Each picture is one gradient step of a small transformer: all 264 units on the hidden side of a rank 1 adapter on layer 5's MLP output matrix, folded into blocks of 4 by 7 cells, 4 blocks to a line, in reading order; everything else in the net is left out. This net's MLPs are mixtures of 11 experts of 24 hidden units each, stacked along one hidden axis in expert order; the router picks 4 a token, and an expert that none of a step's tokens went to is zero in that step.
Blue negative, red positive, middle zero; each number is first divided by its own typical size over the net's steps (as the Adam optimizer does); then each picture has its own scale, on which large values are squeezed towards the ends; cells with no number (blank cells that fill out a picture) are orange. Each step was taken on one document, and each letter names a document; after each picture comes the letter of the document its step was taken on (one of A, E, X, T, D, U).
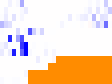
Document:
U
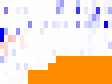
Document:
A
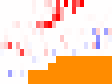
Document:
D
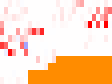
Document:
U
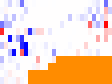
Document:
U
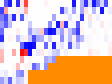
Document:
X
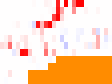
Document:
D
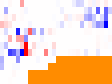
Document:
U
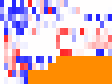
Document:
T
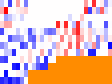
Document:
X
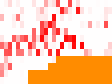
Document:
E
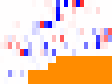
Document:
D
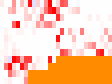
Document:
T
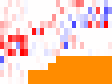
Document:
U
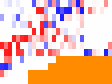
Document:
E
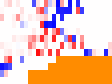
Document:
E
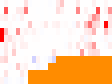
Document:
A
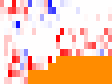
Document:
T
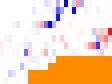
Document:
D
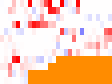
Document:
T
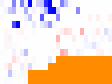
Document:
T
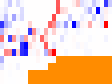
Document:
U
